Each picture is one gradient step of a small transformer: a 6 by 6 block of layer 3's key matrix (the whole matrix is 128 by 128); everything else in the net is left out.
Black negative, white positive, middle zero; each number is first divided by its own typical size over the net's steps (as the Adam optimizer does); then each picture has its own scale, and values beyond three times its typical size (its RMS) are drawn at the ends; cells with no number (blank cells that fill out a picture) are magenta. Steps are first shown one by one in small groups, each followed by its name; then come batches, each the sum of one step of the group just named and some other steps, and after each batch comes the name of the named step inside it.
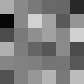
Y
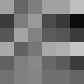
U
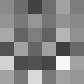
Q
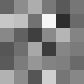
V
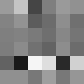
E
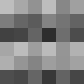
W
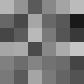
W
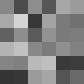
E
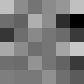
V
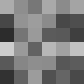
U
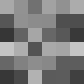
U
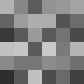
Q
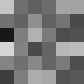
Y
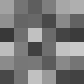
U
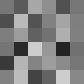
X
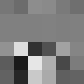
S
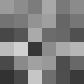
S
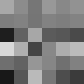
S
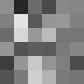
X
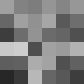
S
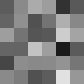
X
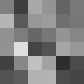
S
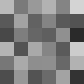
X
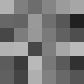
S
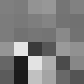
S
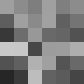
S
